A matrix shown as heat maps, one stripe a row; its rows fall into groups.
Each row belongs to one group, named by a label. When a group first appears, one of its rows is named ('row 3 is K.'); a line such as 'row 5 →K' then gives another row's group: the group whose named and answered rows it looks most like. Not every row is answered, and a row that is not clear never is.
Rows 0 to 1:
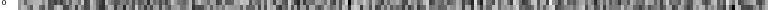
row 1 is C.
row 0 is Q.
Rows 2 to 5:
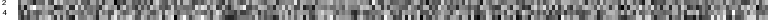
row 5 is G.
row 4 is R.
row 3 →Q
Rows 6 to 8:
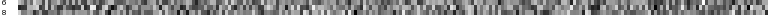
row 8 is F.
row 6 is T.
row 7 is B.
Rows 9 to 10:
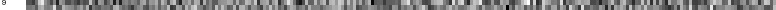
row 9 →B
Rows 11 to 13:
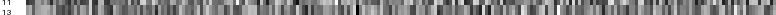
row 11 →B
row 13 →Q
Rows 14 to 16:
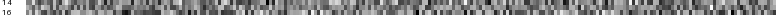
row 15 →T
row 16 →F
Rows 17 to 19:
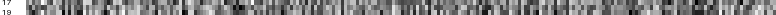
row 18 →G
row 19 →G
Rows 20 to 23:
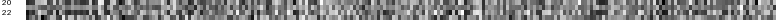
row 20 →B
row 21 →F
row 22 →B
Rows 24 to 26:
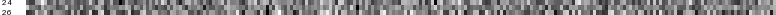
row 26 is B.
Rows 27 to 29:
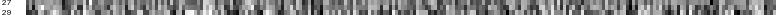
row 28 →Q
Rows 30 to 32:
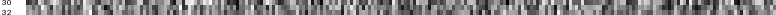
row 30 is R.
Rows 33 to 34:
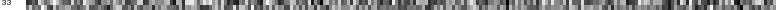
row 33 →R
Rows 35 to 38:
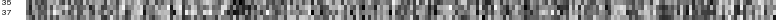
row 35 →G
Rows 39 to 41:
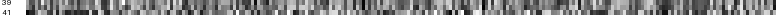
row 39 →T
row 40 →T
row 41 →B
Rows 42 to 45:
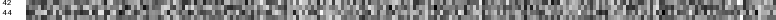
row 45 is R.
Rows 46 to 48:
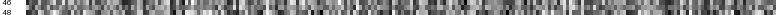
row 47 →T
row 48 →R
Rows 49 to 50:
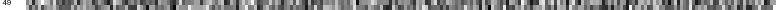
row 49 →Q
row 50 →R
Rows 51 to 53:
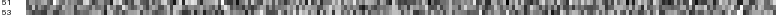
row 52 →R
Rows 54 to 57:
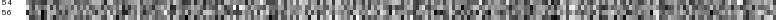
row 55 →T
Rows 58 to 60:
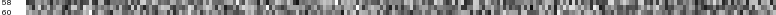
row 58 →B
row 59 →F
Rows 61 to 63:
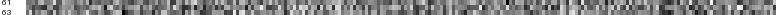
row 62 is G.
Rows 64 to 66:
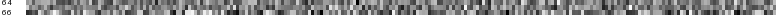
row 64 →Q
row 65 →C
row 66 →R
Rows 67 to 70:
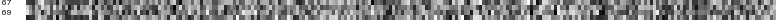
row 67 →B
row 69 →F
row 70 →B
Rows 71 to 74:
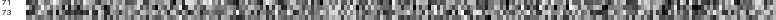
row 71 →R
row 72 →G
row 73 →B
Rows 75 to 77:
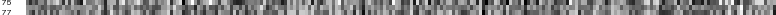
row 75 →G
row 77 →T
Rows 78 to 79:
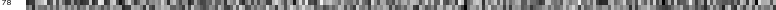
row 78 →B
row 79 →T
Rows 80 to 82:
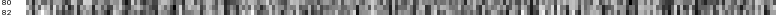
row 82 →Q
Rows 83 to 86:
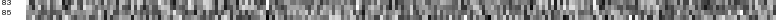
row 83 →T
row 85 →F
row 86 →C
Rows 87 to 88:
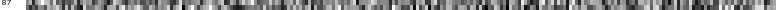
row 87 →Q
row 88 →G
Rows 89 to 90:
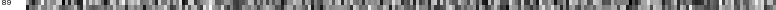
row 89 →G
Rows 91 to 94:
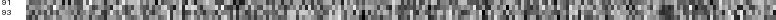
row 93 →T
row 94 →R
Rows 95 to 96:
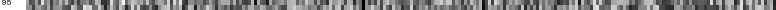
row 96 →F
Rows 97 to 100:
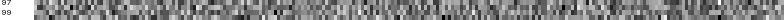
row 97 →T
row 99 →C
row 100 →F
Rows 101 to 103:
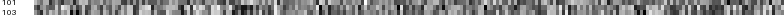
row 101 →F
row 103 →T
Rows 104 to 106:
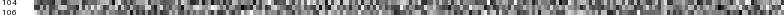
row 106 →F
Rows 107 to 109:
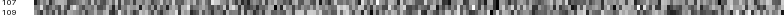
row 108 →C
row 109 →T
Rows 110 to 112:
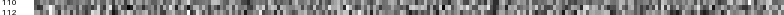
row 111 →B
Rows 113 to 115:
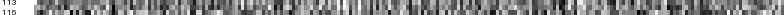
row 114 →C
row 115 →G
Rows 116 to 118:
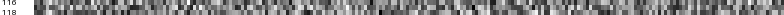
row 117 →R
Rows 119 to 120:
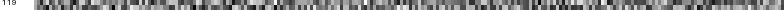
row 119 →F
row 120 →G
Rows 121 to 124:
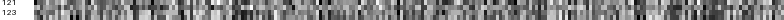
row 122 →F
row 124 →T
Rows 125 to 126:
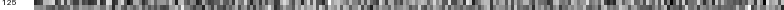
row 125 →B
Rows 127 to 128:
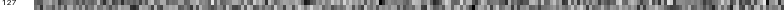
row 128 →T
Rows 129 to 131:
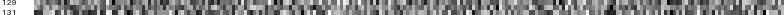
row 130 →Q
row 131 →B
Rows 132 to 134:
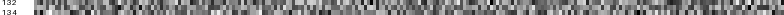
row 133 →C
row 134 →Q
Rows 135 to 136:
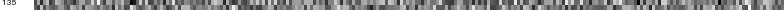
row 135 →Q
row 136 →R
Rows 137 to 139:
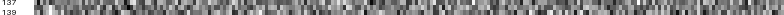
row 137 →R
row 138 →B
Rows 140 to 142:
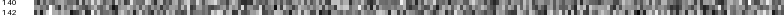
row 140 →R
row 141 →C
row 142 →Q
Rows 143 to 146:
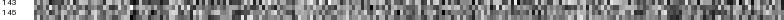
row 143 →F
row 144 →T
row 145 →F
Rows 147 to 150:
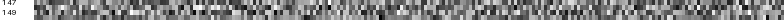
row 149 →G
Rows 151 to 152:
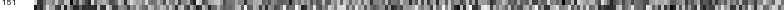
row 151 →G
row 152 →B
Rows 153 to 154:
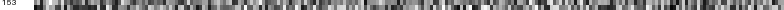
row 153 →Q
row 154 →B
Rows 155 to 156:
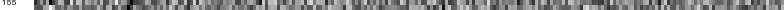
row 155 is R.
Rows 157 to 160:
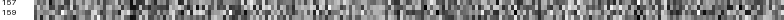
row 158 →F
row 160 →Q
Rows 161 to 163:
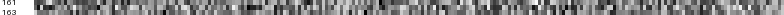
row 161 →B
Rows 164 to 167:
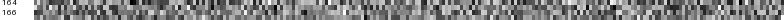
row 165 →T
